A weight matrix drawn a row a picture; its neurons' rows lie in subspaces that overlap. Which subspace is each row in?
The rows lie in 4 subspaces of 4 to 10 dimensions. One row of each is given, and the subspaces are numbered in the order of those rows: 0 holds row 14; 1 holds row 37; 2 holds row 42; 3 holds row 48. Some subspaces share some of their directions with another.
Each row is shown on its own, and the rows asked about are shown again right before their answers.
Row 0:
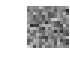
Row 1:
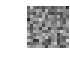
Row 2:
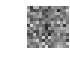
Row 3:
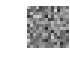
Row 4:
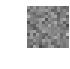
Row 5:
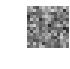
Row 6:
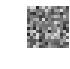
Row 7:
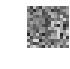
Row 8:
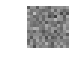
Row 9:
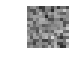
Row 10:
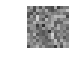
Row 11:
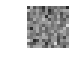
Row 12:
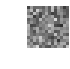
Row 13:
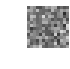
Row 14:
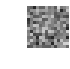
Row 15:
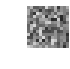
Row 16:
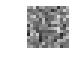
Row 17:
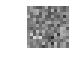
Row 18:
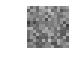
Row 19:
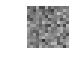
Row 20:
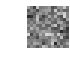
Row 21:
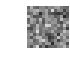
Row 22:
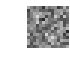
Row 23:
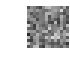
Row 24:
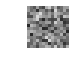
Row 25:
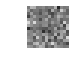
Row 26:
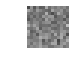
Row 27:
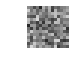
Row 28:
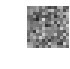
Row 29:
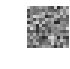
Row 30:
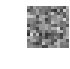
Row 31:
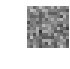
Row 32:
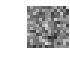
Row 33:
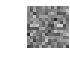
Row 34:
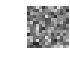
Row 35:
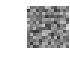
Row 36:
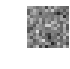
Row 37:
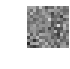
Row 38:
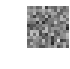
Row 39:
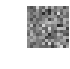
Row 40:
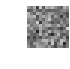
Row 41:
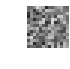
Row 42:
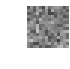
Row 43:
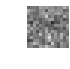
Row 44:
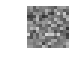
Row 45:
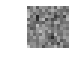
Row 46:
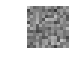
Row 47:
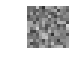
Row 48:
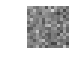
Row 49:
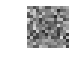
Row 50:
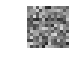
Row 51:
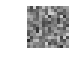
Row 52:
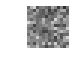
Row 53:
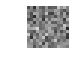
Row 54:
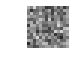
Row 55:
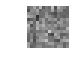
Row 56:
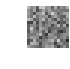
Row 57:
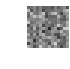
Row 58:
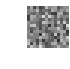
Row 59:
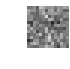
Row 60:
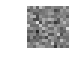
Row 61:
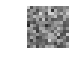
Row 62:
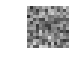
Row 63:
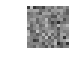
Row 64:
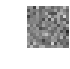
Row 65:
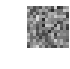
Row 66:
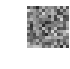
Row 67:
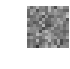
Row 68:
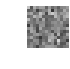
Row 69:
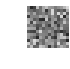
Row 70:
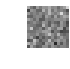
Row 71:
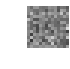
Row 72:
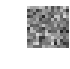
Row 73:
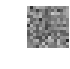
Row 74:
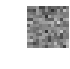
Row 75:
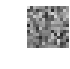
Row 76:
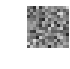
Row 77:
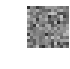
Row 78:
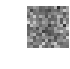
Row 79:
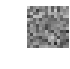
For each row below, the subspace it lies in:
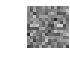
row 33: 0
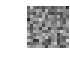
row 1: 1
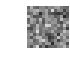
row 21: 3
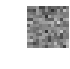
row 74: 1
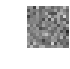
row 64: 0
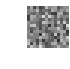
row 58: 0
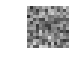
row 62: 1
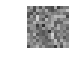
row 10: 2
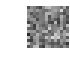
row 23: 1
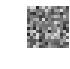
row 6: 0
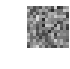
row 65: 2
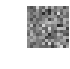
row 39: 1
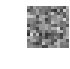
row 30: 0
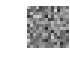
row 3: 3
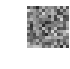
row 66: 1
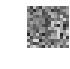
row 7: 1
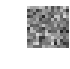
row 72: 0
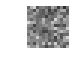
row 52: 0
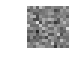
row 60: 2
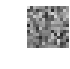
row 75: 3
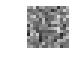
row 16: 0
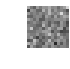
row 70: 1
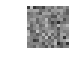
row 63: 1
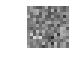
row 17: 2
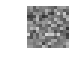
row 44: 0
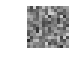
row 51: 1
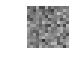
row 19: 3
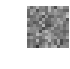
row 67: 2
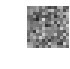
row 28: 2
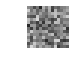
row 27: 2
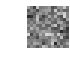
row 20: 0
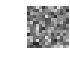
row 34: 2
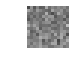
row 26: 3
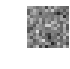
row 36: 3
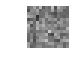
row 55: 2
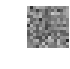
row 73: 1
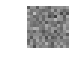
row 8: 0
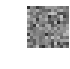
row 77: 1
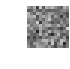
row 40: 2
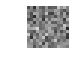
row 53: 0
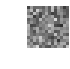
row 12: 0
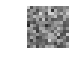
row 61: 0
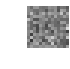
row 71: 0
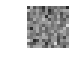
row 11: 1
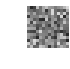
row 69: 1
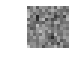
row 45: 2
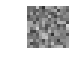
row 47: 2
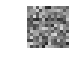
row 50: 2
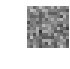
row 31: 1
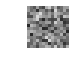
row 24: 2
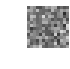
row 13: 0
